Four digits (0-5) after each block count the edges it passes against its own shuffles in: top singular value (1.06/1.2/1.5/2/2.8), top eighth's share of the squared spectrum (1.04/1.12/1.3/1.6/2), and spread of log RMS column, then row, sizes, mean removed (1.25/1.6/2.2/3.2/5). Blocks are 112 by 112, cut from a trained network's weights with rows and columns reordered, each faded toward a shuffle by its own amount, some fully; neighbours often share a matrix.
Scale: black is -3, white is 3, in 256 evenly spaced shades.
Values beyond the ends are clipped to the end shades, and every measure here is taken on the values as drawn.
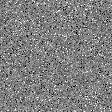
2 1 0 1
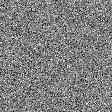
2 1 0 0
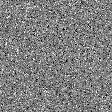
2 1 0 0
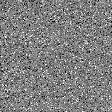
3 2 1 1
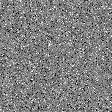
0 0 0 0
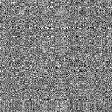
4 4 1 3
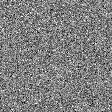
1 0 0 0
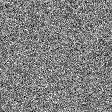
0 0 0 0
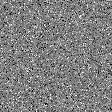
0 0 0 0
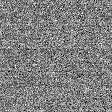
2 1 0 0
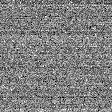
3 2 0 1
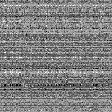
5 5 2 3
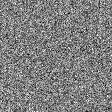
0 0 0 0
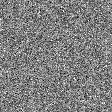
0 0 0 0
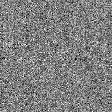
3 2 0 1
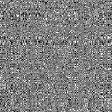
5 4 3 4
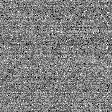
3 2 1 1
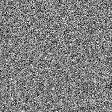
3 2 0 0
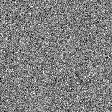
2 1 0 0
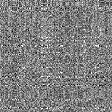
4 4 1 3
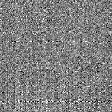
4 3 0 3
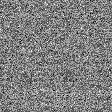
1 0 0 0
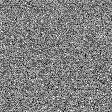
1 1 0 0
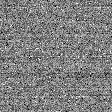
2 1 0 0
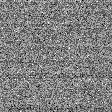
2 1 0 0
